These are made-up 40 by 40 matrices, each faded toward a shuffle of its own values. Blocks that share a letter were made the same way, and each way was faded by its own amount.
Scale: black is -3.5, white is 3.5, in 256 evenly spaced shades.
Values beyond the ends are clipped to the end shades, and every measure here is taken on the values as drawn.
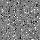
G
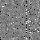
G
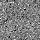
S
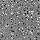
G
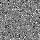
S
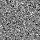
S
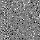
G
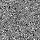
S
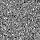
S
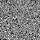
S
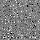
G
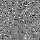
G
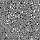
G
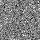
S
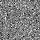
S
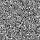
S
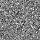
S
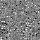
G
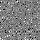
G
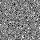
S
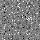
G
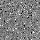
G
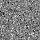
S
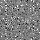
G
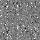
G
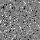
G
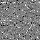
G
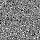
S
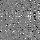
G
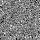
S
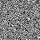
S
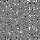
G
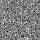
S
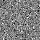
S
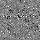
G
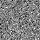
S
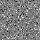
G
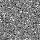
S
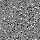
G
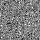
S
